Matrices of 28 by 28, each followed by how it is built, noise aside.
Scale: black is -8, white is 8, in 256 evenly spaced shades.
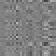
low rank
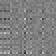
low rank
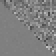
upper triangular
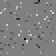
sparse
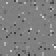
sparse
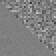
upper triangular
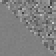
upper triangular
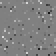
sparse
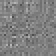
low rank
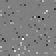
sparse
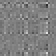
low rank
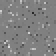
sparse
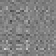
low rank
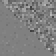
upper triangular
